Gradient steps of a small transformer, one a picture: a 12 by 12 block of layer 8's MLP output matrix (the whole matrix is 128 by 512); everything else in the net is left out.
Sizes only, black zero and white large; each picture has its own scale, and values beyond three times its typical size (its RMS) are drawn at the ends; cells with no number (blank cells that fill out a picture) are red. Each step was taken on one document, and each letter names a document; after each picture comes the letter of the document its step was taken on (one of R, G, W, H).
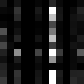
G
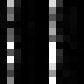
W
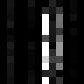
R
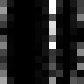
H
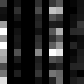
G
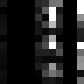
H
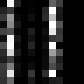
W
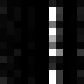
G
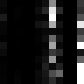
H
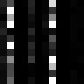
W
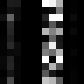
R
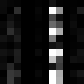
G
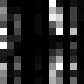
G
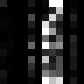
R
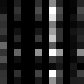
G
